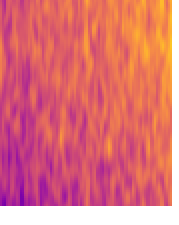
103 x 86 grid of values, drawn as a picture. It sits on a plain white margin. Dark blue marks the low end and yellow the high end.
Histogram: bell-shaped. Mirror symmetry: none. Ninth with the lowest average: bottom left. Slope: up to the top right.
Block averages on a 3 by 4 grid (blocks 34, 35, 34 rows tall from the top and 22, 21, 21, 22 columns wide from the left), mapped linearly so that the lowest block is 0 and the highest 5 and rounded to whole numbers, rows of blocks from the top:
2 3 4 5 / 1 2 3 4 / 0 1 2 3
